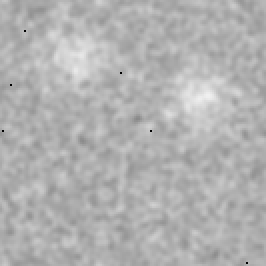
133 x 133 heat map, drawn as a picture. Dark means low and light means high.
Lone odd cells: 6, each lower than its neighbours. Bumps: two. Average level on the scale: 70%. Grain: blotchy.
